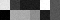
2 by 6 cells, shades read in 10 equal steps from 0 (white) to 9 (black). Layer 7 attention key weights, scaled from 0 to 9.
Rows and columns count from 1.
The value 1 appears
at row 1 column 1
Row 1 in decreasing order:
8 8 7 6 1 0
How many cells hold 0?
1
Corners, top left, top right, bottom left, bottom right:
1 6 9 6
